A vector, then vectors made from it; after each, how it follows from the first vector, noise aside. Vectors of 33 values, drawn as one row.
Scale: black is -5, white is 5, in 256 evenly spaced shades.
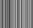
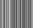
negated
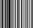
scaled up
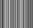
sign-scrambled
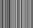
copied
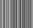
negated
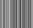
negated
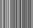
negated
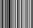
scaled up
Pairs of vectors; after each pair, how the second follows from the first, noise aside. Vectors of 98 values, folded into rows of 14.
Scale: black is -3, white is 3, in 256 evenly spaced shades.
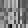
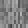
shrunk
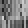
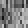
wrapped around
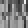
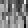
copied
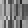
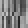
wrapped around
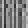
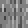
partly zeroed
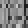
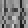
wrapped around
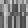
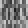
wrapped around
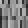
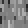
partly zeroed
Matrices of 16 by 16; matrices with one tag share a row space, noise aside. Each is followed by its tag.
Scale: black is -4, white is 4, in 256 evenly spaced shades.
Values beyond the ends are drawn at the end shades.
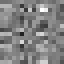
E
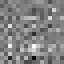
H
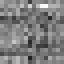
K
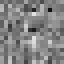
H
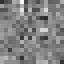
E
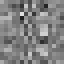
E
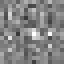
H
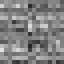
K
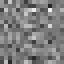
H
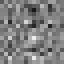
H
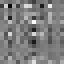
H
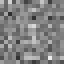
H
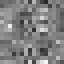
E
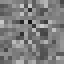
E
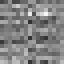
K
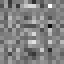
H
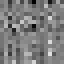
H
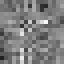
E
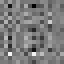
H
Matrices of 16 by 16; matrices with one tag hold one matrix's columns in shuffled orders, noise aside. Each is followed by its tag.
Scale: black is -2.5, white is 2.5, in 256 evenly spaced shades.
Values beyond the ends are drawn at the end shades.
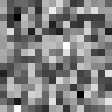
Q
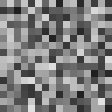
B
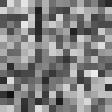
Q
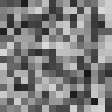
Q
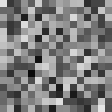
B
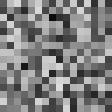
B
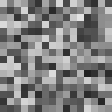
B
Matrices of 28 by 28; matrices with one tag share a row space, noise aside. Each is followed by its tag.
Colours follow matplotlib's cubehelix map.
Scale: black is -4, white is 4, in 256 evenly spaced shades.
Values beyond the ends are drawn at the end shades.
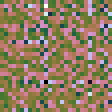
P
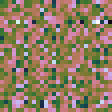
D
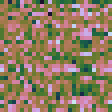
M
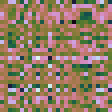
M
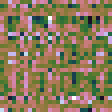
M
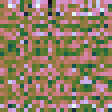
M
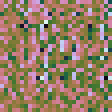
P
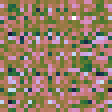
M
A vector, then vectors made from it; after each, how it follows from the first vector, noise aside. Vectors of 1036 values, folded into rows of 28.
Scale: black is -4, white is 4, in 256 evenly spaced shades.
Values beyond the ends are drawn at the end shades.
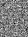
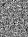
copied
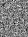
copied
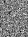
wrapped around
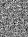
copied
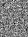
copied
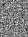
copied
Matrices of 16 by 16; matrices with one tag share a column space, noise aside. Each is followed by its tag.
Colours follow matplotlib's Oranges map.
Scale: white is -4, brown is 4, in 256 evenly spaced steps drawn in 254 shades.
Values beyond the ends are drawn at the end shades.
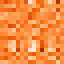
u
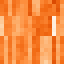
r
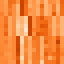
r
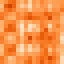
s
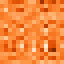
u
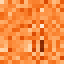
u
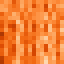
s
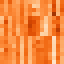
r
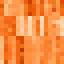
r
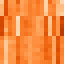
r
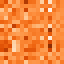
u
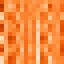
s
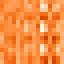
s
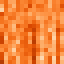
s
